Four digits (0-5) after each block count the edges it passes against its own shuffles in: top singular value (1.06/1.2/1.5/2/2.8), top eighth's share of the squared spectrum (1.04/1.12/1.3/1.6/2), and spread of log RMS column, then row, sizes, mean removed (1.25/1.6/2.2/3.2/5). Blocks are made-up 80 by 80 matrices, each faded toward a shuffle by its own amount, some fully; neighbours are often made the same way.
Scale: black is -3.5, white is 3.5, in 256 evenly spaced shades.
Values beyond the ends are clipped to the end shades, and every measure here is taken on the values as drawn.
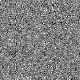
3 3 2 1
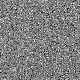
2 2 0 0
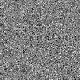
3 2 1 1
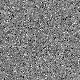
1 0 0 0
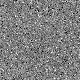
0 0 0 0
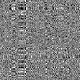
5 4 3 3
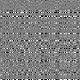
5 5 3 4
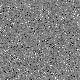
0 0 0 0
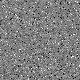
0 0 0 0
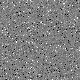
0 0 0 0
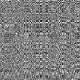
5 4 3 3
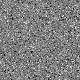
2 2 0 1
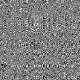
4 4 2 2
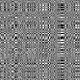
5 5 4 4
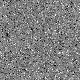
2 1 0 0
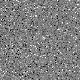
3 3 1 1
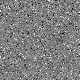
1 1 0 0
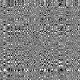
5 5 3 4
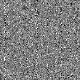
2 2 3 0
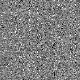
1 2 3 0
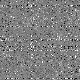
2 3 2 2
